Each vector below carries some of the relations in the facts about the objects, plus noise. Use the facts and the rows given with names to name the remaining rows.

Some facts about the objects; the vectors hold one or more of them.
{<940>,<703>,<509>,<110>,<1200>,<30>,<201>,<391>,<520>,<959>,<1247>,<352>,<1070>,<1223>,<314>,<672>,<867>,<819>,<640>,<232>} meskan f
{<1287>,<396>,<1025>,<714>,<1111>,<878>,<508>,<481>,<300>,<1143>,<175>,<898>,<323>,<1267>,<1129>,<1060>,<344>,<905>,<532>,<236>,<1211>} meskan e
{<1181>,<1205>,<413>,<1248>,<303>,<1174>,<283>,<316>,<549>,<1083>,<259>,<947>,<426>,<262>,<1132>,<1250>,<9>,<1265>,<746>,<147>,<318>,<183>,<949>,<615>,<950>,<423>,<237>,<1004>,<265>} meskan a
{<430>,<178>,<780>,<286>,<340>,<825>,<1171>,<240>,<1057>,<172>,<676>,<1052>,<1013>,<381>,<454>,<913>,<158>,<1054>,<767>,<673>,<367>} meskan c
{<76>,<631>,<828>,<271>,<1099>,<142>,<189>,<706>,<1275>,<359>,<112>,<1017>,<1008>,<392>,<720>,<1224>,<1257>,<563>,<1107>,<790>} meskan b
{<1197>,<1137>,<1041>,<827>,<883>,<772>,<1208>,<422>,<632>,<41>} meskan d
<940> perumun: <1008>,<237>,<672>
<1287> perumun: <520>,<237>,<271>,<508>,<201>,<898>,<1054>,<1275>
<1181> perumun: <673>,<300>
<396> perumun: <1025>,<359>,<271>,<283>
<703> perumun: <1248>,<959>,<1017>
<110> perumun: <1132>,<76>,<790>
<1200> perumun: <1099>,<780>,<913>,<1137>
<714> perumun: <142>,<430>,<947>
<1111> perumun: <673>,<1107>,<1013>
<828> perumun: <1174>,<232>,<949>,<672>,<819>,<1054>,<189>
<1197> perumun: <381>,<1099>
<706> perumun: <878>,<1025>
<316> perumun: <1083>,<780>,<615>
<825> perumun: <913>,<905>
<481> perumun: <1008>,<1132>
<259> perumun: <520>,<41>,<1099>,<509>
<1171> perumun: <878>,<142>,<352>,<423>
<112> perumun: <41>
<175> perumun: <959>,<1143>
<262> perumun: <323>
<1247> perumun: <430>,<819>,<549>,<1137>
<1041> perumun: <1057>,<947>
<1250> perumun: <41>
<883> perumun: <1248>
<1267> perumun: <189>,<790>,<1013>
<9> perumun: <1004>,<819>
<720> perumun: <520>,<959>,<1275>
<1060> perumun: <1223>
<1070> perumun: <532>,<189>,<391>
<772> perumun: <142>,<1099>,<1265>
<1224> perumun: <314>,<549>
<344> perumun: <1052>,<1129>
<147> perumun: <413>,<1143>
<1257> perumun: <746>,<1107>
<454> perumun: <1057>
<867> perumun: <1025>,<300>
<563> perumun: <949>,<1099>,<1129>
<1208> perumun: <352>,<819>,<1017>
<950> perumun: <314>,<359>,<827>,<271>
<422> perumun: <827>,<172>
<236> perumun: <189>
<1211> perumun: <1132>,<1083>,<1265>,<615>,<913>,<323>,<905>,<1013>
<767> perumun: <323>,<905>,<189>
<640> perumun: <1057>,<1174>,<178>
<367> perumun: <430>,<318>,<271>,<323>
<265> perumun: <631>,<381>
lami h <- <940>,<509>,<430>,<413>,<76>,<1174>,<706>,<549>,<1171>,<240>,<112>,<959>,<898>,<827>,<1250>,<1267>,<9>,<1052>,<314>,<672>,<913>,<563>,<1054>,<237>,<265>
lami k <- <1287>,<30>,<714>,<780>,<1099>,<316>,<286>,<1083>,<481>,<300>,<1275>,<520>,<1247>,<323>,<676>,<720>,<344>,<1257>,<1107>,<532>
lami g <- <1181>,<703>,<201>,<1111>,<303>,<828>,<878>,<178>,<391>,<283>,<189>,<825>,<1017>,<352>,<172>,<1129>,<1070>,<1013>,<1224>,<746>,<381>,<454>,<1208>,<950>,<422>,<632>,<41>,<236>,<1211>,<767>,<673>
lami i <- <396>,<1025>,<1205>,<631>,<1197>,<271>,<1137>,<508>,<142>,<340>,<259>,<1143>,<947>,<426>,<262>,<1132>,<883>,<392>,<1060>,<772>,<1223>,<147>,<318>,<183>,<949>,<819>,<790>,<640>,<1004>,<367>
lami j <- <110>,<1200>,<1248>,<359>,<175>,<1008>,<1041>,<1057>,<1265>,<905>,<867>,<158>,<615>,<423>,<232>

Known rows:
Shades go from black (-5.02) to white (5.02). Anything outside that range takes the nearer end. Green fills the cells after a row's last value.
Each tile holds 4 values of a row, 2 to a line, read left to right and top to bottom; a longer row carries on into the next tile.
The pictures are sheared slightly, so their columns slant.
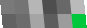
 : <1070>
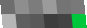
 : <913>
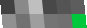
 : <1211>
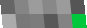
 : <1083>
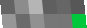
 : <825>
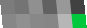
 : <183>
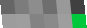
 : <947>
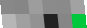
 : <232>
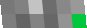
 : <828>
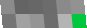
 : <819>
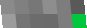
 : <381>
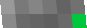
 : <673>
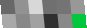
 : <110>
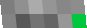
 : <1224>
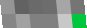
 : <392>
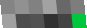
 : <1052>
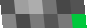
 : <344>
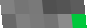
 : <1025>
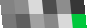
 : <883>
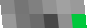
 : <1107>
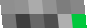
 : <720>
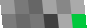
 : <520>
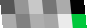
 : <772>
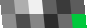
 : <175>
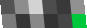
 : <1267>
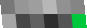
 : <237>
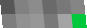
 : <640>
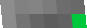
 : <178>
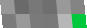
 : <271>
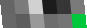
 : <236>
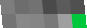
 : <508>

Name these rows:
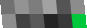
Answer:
<898>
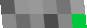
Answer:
<1247>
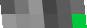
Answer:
<323>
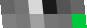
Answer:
<767>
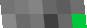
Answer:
<532>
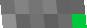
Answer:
<1129>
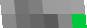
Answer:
<1017>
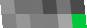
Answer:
<340>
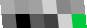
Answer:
<112>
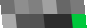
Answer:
<430>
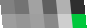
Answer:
<1137>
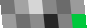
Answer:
<867>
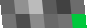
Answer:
<1111>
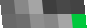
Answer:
<1060>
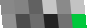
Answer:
<509>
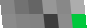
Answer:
<30>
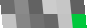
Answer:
<1099>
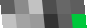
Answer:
<905>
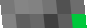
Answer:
<300>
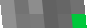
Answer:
<1013>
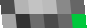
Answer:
<265>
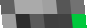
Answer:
<1171>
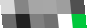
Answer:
<41>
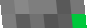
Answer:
<878>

